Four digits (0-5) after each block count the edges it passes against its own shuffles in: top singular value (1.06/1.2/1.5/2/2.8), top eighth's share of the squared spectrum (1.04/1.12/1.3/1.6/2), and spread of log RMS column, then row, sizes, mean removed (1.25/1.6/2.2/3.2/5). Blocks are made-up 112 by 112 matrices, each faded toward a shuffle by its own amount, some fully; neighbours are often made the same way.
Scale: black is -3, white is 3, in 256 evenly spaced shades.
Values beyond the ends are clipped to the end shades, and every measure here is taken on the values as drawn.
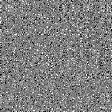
4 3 2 2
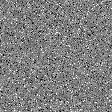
0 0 0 0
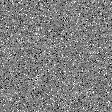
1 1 0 0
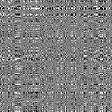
5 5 4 4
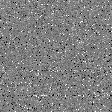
3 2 0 1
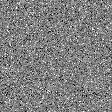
0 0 0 0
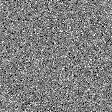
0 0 0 1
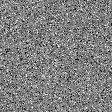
0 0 0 0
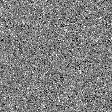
1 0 0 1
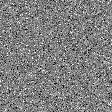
0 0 0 0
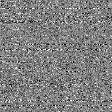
1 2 0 4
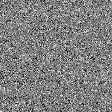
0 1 0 2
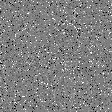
3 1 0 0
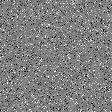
0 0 0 0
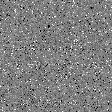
1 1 0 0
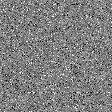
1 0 0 1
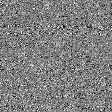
1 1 0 3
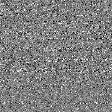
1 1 0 4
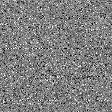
1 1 0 2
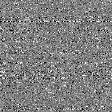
2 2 0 4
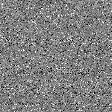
0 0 0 2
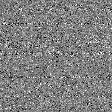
1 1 0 3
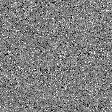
1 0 0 1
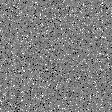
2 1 0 0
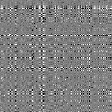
5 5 4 4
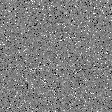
2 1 0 0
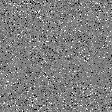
2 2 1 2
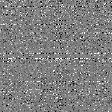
4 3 2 3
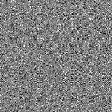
4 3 2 2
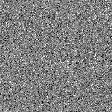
3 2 1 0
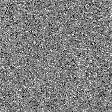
3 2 0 1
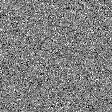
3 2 0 1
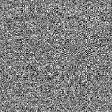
4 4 2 2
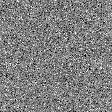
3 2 0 1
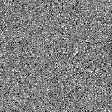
3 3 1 1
